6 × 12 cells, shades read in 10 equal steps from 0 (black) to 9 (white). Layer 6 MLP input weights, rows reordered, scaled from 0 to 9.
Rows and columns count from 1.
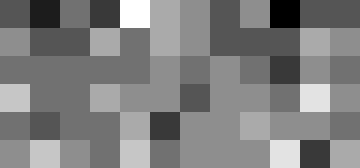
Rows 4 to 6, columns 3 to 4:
4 6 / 4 4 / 5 4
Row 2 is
5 3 3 6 4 6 5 3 3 3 6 5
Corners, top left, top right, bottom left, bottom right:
3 3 5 6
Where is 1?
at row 1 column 2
